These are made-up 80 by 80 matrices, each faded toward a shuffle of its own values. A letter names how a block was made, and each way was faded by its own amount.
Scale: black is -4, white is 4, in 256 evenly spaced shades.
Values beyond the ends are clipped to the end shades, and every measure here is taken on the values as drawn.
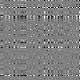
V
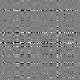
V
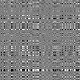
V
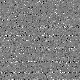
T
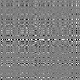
V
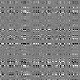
V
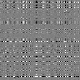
V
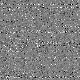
T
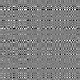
V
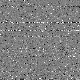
T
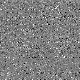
T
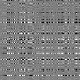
V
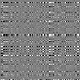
V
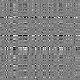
V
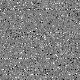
T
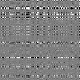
V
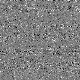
T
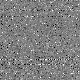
T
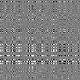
V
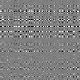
V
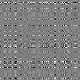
V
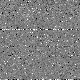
T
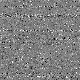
T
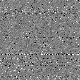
T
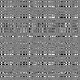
V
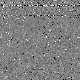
T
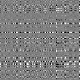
V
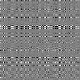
V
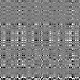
V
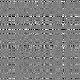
V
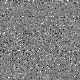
T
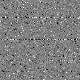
T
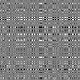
V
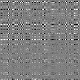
V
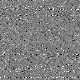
T
